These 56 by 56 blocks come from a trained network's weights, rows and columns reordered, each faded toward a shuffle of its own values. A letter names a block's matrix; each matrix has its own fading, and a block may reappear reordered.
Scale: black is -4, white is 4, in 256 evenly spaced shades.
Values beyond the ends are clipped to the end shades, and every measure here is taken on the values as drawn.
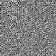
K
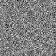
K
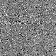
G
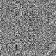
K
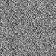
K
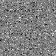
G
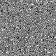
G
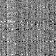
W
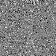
G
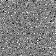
G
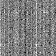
W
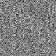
K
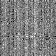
W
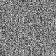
K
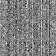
W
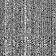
W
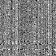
W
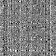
W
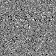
G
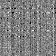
W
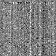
W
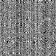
W
